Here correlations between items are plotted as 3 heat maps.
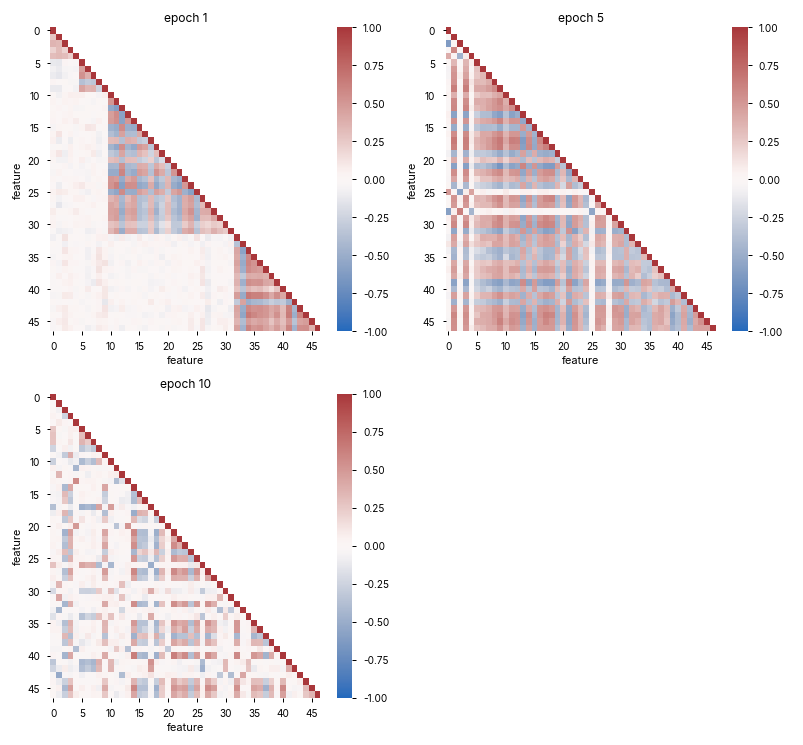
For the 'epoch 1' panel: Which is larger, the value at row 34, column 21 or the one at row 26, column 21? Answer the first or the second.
the first
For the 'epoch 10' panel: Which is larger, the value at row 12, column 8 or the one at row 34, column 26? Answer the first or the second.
the first
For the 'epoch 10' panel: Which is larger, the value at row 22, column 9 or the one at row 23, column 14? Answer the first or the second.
the second
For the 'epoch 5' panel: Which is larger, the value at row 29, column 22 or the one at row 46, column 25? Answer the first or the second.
the first
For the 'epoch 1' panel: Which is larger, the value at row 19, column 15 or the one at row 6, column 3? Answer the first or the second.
the first
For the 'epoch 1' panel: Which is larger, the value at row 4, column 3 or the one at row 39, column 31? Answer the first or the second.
the first
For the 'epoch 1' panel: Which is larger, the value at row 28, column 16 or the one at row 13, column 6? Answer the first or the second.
the second
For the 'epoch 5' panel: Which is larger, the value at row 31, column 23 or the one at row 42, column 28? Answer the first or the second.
the second
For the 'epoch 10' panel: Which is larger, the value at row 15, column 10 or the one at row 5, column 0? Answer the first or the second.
the second
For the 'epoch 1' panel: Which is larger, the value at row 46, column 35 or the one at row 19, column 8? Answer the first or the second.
the first
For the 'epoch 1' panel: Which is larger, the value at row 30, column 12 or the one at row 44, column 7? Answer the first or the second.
the second
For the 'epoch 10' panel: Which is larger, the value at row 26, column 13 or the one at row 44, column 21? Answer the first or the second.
the second
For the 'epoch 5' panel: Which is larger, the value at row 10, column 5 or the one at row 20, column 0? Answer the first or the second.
the first
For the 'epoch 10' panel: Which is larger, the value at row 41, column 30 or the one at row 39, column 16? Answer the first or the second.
the first
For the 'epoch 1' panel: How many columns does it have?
47
